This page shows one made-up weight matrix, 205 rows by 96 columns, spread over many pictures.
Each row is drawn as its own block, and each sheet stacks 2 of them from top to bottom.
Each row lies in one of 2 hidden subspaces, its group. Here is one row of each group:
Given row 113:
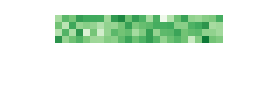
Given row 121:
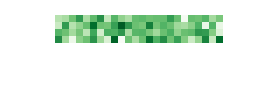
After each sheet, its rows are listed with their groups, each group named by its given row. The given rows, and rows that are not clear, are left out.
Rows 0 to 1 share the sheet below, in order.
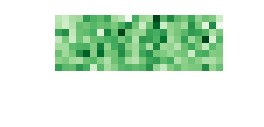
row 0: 121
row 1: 113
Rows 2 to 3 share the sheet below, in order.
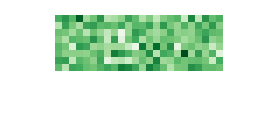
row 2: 121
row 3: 113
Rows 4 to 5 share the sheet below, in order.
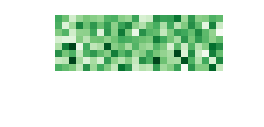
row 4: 121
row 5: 121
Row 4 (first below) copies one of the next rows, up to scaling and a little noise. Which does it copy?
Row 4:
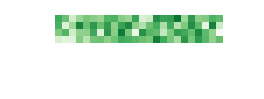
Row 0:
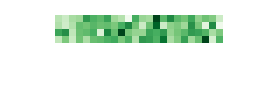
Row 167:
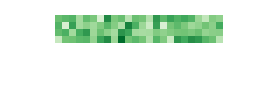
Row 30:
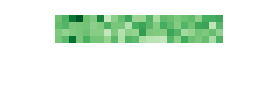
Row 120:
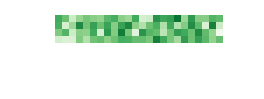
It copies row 120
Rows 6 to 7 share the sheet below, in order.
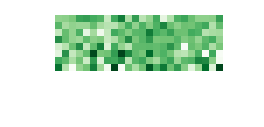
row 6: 113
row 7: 121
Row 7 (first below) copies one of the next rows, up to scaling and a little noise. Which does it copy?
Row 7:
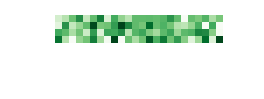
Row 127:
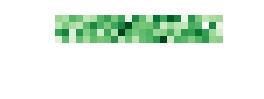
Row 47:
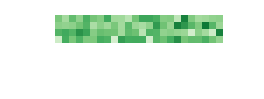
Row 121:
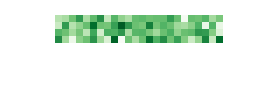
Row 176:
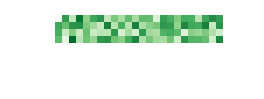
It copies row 121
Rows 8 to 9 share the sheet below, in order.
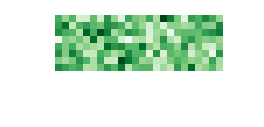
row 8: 113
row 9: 121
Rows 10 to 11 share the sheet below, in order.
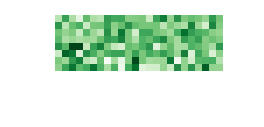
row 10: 121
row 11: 121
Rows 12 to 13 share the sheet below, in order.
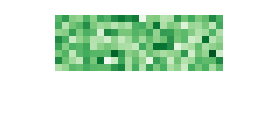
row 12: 113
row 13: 113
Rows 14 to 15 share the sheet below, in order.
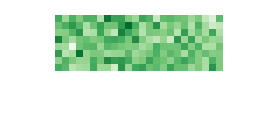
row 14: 121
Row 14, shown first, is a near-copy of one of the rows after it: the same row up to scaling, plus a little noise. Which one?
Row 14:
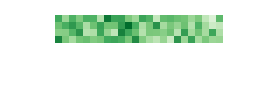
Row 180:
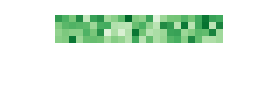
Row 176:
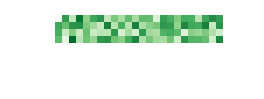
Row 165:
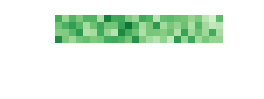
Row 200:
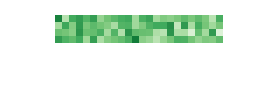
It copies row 165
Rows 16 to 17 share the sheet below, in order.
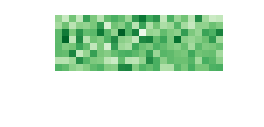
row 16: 121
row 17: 113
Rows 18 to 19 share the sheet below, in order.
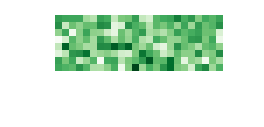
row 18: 121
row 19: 113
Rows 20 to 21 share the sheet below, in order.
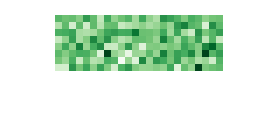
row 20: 113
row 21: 121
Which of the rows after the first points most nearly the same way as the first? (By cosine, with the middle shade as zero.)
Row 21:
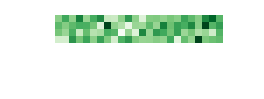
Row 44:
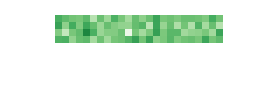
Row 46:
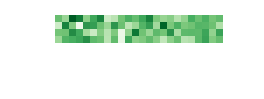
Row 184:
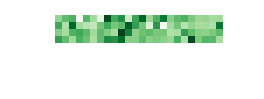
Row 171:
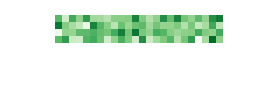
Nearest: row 46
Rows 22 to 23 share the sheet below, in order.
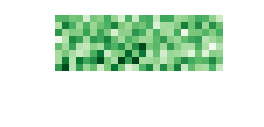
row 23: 121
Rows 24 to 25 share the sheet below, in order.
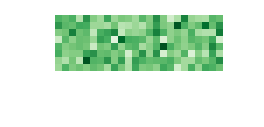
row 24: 121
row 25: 113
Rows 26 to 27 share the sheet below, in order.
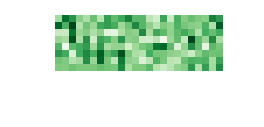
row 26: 121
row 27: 113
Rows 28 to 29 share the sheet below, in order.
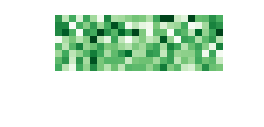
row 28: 113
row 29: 121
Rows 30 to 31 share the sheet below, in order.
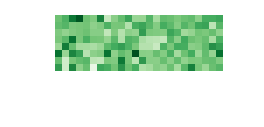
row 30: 121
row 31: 121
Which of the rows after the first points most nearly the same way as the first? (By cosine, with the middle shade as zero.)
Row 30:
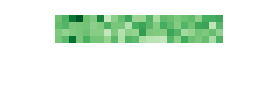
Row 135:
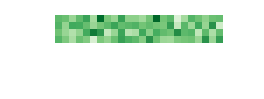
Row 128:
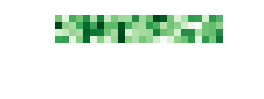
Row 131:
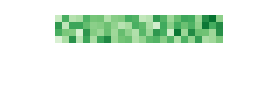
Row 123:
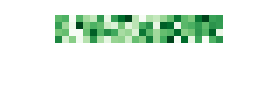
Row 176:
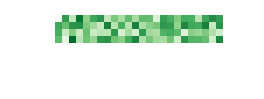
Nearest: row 176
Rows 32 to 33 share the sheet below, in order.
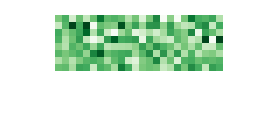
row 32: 113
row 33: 113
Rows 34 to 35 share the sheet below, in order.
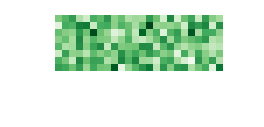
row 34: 113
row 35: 121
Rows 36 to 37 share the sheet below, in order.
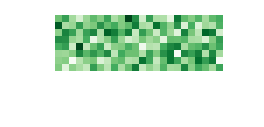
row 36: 113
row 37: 121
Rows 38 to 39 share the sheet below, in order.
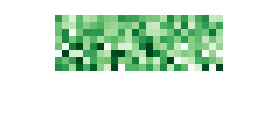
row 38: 121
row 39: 121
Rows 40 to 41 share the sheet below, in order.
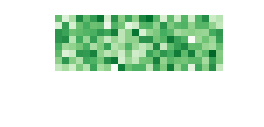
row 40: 121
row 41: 121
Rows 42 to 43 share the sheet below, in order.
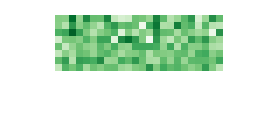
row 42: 121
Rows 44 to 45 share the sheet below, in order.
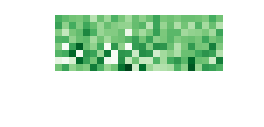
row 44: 113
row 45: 113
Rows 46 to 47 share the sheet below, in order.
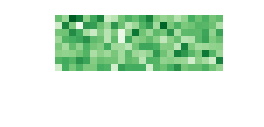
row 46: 121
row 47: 121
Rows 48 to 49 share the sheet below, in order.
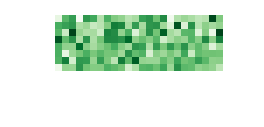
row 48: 121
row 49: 121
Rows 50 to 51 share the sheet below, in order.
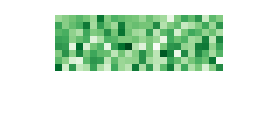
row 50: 113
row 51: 121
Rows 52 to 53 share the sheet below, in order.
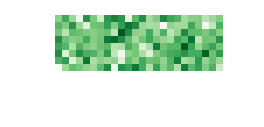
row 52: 121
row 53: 121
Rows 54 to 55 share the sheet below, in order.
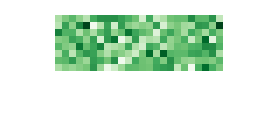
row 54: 113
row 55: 121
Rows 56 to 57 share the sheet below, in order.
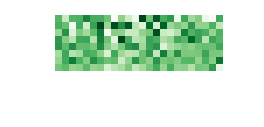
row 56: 113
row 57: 121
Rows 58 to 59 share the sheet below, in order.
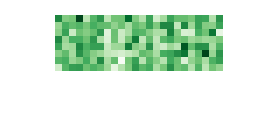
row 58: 121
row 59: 121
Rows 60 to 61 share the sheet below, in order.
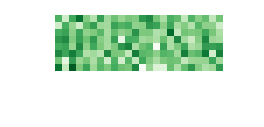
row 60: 121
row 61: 121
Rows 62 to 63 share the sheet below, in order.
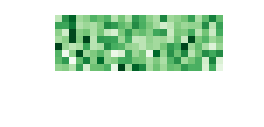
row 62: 121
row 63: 121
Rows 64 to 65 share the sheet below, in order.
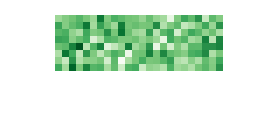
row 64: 113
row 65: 121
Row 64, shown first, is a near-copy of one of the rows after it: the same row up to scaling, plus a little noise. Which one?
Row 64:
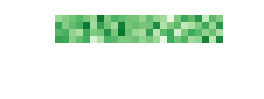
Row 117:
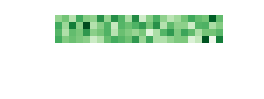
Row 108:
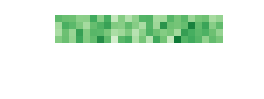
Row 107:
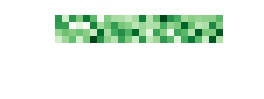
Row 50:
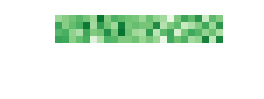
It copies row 50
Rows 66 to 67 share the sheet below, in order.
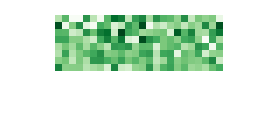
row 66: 121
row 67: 121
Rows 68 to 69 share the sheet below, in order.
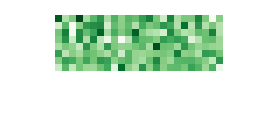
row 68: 121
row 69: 121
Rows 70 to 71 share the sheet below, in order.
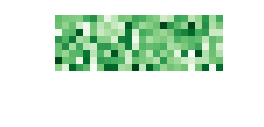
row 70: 113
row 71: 113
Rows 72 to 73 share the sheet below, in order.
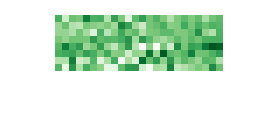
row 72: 113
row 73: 121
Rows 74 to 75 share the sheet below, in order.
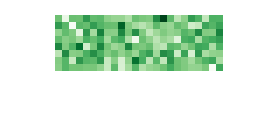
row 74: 113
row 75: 121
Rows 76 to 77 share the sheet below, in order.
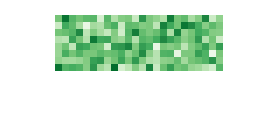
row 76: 113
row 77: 121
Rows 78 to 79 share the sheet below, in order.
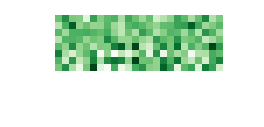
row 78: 113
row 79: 113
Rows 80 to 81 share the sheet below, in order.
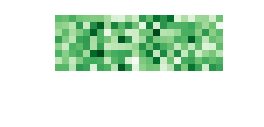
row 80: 113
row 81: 113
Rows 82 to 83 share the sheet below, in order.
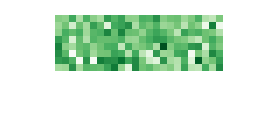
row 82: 121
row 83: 113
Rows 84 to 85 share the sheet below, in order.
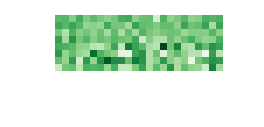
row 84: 121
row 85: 113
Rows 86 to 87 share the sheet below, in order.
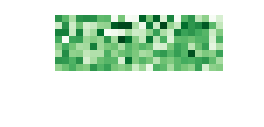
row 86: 113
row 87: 113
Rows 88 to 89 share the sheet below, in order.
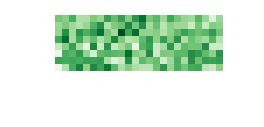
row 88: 121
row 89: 113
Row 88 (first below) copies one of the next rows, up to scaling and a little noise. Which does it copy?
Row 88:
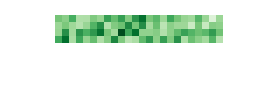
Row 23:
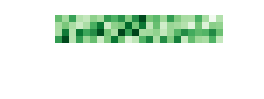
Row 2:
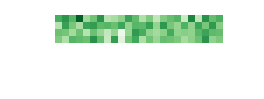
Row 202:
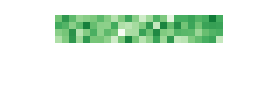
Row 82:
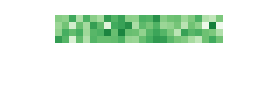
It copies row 23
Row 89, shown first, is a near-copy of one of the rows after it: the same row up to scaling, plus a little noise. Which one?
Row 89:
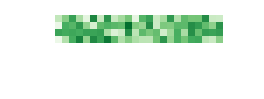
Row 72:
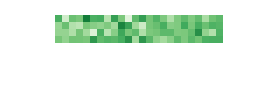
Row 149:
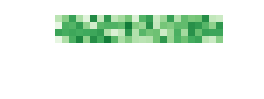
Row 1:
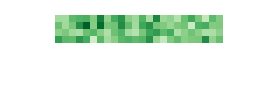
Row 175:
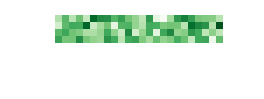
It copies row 149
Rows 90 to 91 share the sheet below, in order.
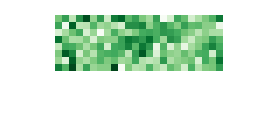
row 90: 113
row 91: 121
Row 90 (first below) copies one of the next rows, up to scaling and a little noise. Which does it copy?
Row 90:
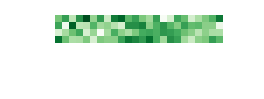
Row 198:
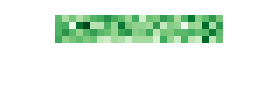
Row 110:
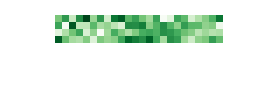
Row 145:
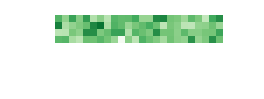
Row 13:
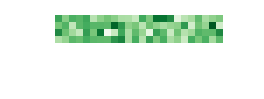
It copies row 110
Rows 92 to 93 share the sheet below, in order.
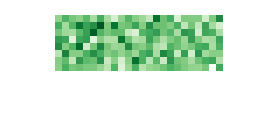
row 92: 113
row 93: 121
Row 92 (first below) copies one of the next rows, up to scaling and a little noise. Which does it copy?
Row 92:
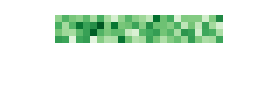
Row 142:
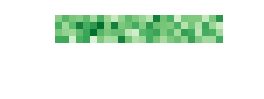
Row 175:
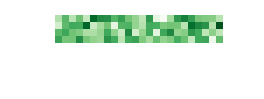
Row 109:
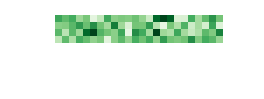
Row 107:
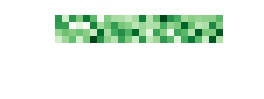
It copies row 142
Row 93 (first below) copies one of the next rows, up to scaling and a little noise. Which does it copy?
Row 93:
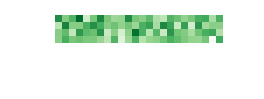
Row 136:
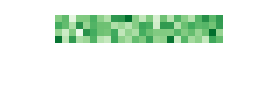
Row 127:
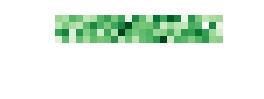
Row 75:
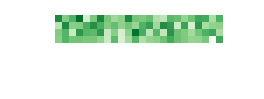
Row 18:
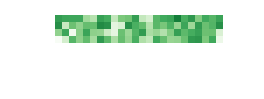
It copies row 75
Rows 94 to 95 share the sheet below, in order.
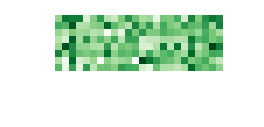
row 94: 121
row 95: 121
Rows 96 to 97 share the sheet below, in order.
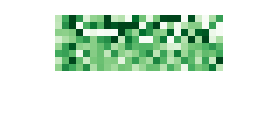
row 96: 121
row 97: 121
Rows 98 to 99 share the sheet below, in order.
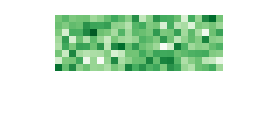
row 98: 113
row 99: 113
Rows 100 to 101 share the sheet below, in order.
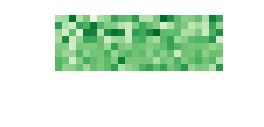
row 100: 113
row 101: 121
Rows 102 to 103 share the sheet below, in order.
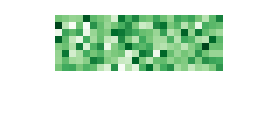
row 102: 113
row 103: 121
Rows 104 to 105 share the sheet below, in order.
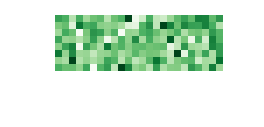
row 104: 121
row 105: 121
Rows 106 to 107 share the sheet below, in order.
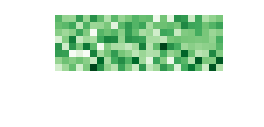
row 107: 113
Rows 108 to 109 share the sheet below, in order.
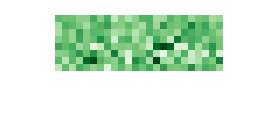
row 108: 113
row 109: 113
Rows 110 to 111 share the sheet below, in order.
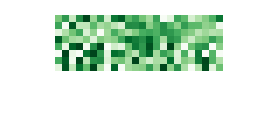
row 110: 113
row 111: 121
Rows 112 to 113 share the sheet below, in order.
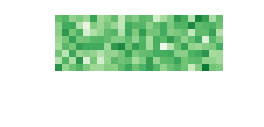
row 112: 113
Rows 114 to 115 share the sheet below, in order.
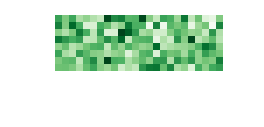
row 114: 121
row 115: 121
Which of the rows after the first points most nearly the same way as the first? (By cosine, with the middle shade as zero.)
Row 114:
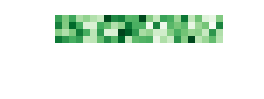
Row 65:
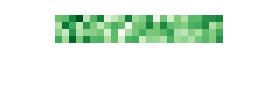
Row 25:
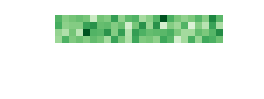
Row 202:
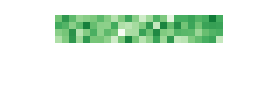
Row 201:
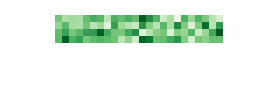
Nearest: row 201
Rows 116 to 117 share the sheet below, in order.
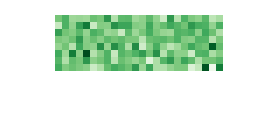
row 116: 113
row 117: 113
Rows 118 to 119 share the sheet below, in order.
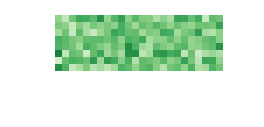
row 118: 113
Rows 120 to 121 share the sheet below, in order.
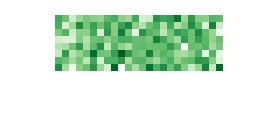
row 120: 121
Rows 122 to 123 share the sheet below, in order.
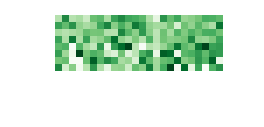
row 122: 121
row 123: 121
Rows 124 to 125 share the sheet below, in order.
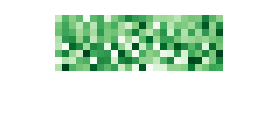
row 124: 121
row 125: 113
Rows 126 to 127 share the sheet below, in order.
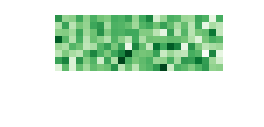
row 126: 121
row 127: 121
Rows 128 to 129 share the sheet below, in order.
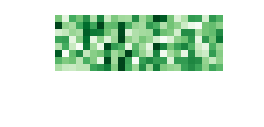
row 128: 113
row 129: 121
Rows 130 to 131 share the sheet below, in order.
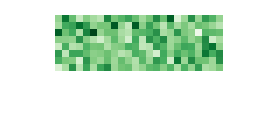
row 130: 113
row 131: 121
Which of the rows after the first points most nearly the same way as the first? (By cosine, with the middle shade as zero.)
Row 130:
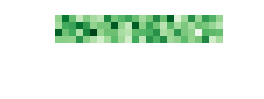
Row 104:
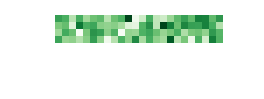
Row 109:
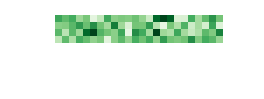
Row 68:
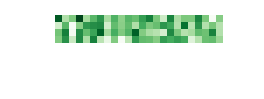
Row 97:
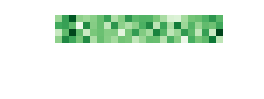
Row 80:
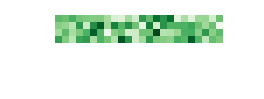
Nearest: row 109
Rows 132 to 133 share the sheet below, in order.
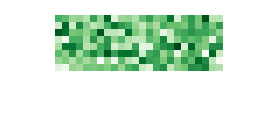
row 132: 113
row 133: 121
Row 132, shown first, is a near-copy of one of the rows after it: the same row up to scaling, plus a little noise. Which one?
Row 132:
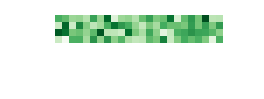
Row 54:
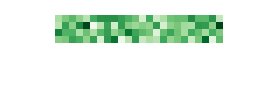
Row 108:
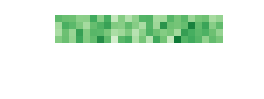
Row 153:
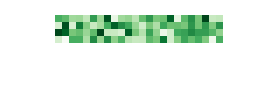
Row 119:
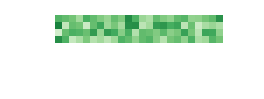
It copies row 153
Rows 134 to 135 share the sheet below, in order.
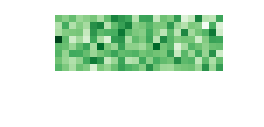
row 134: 121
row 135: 113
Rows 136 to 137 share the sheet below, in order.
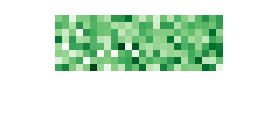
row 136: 121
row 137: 113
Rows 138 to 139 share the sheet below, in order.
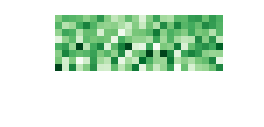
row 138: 121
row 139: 121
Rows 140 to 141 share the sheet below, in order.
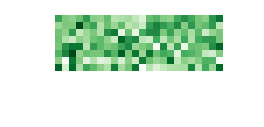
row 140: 121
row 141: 121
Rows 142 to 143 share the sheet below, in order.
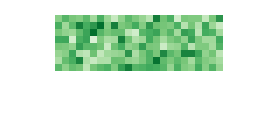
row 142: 113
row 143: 113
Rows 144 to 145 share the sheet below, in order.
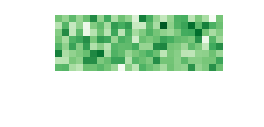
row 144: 113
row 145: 113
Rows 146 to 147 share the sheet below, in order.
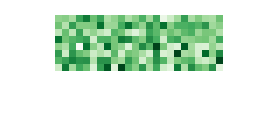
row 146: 113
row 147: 121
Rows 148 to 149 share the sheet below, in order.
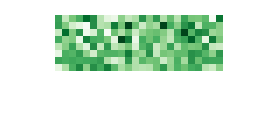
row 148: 113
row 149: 113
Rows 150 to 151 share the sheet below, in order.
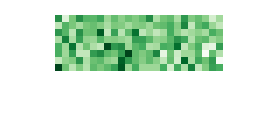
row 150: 121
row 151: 121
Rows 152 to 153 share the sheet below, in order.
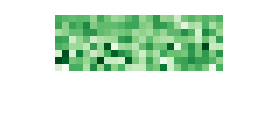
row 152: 113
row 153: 113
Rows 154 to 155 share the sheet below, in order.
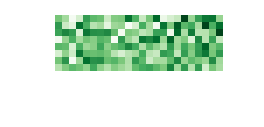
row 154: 121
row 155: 121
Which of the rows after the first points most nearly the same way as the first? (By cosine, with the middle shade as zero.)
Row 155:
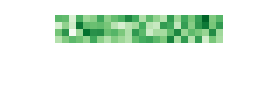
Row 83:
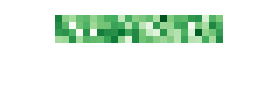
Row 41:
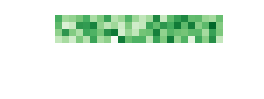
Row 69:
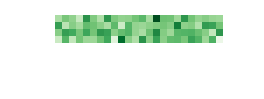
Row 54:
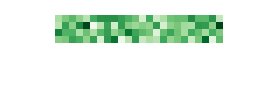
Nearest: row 41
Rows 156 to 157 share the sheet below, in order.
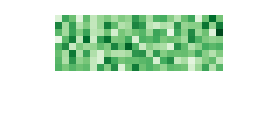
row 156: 121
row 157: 113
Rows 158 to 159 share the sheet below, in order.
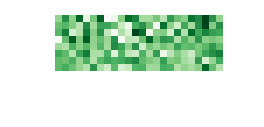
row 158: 121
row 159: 113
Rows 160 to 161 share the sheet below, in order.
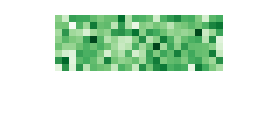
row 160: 113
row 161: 121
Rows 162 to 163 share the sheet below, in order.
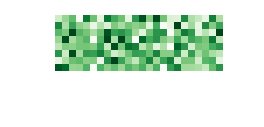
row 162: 121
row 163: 113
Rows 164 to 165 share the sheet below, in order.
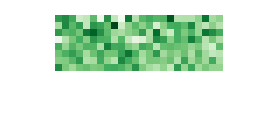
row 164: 113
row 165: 121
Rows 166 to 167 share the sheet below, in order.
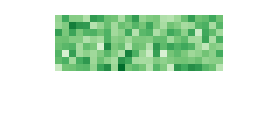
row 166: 113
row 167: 121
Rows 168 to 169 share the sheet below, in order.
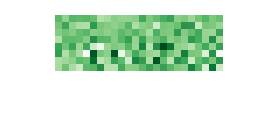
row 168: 113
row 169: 113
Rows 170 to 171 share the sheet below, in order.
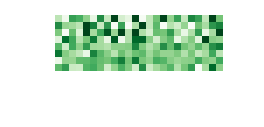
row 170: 113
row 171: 113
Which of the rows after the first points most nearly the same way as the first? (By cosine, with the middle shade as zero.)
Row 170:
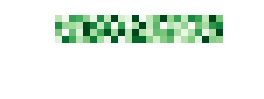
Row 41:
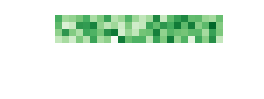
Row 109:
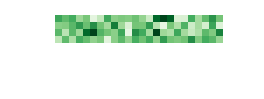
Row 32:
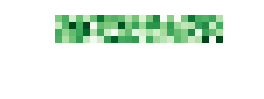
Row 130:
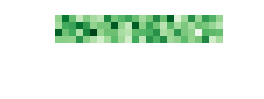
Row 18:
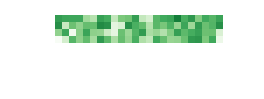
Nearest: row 109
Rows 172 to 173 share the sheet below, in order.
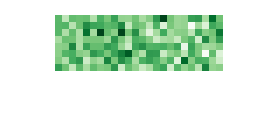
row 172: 113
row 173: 121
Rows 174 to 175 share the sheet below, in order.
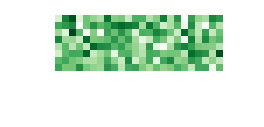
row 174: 121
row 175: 113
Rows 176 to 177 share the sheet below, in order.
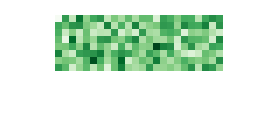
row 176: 121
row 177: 113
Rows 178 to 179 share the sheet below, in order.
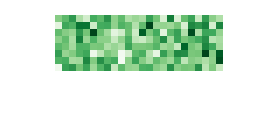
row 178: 113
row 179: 121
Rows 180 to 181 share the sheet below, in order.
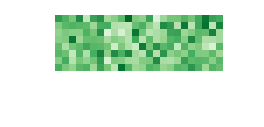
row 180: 121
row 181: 113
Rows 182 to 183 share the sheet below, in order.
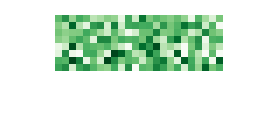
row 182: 113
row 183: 121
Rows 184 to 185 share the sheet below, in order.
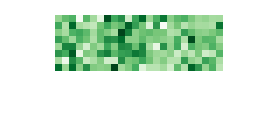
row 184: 121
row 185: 121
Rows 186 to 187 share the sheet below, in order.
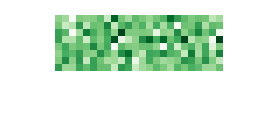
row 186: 121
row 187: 113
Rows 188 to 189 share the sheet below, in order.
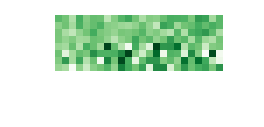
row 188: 121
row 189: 121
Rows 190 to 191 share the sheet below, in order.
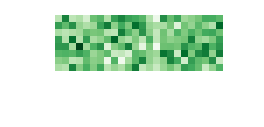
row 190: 121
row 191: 121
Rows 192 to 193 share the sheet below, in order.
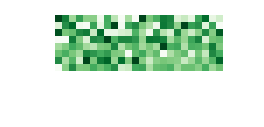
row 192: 113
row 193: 113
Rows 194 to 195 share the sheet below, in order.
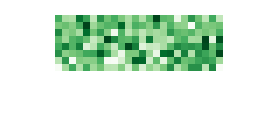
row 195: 121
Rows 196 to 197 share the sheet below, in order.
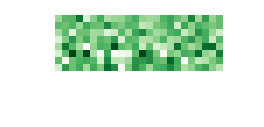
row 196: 121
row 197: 113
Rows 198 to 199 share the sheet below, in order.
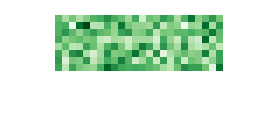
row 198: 113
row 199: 121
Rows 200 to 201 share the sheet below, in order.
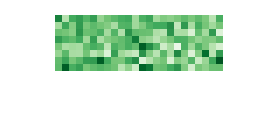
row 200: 121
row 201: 121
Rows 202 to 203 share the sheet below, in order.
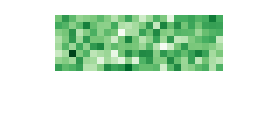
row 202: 121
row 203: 113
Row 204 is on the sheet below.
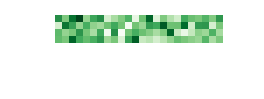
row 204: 121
